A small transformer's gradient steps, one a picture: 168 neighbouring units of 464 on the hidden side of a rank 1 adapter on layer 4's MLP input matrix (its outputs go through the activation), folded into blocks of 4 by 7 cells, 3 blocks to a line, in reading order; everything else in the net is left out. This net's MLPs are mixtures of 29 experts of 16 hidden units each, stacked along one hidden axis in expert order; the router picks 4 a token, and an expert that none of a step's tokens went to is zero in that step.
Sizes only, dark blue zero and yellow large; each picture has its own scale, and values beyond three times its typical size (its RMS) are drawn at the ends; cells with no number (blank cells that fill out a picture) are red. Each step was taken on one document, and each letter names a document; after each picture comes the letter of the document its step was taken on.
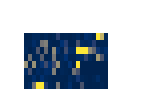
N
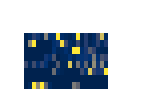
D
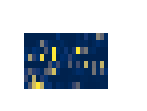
N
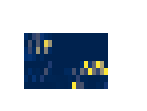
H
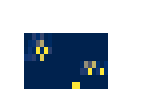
H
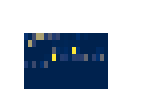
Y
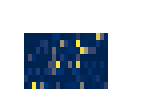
N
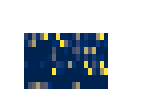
D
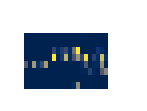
Y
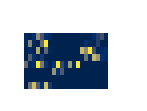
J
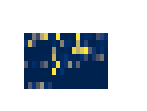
D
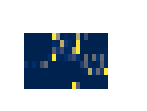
Y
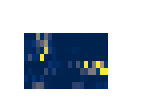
H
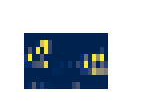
J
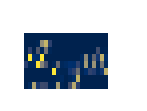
J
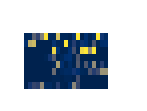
N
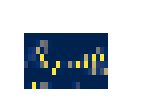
J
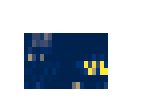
H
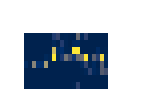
Y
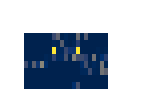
Y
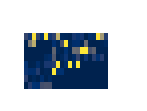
D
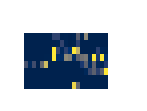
Y
